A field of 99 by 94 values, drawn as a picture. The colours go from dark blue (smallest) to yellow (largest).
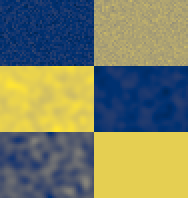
It is made of 3 by 2 panels. Panel 1,1: very low, fine-grained, faint in contrast. Panel 1,2: high, fine-grained, faint in contrast. Panel 2,1: very high, blotchy, faint in contrast. Panel 2,2: very low, blotchy, faint in contrast. Panel 3,1: low, blotchy. Panel 3,2: very high, flat.
